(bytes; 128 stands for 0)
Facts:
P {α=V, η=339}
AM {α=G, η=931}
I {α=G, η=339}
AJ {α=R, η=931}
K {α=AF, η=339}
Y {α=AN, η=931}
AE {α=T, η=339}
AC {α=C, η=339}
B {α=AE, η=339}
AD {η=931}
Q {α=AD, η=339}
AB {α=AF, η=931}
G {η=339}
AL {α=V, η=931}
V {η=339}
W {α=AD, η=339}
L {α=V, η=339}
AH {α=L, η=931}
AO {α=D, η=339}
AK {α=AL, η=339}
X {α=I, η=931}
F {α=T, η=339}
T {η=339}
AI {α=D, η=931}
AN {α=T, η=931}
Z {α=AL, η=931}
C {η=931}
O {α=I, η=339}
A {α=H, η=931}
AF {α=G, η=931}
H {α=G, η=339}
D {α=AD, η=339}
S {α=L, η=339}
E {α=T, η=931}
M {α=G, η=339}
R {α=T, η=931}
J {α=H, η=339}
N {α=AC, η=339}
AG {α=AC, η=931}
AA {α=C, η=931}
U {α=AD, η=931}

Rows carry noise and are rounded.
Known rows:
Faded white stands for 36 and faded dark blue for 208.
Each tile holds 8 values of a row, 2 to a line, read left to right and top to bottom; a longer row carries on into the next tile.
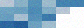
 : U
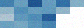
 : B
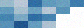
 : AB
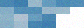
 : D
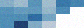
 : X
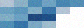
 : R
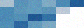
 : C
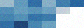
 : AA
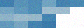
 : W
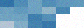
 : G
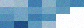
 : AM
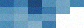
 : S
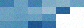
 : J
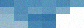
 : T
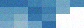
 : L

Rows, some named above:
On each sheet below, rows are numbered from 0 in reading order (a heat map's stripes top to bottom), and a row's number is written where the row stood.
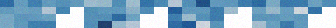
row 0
M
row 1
X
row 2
Z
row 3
K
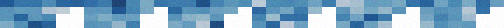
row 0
N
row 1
S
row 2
AK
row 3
AL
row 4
AF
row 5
O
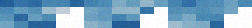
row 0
N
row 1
H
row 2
V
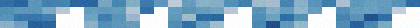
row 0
AC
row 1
O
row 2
AD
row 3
AM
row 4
C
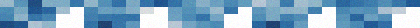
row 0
AH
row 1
AG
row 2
I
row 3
A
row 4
N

